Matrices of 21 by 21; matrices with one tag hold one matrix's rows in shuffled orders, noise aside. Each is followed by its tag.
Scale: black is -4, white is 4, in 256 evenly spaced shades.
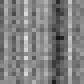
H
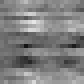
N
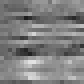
N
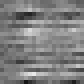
N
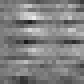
N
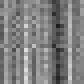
H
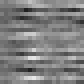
N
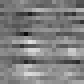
N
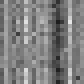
H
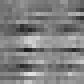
N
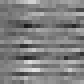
N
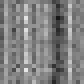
H
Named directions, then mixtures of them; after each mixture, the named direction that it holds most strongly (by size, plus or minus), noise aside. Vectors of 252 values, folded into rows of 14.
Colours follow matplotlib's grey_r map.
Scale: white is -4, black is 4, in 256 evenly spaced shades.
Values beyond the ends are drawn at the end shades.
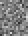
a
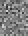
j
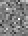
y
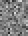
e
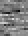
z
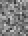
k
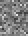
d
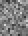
e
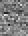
d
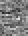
z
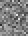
d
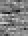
z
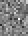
y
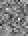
y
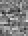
z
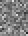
d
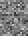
e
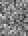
k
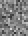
k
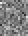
y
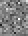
y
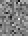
y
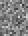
a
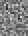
j
